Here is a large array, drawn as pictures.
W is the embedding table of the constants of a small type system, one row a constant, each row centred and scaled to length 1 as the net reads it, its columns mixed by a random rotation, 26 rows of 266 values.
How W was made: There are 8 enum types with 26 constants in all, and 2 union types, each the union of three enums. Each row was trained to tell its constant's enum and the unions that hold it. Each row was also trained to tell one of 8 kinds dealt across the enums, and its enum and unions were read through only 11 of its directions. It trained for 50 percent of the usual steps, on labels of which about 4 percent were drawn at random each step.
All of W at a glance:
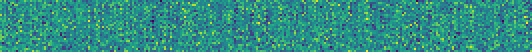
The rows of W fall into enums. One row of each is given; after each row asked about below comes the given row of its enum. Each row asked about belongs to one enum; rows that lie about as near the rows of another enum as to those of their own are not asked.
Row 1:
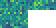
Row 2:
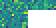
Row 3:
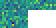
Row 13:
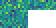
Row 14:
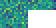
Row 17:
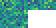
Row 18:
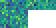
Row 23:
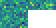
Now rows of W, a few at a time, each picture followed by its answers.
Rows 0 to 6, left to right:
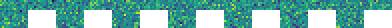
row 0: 14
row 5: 23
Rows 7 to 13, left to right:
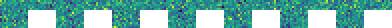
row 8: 23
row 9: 3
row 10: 23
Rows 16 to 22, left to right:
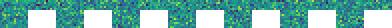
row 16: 17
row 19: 14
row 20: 14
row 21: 2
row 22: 3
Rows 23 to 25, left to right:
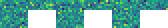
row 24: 17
